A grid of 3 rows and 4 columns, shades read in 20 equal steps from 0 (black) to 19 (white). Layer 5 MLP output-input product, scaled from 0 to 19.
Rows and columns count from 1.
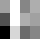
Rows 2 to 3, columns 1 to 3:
6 19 13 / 0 16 8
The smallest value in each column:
0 16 8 10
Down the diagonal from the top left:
12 19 8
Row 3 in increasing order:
0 8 10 16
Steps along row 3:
up down up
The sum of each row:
54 50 34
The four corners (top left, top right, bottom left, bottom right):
12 13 0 10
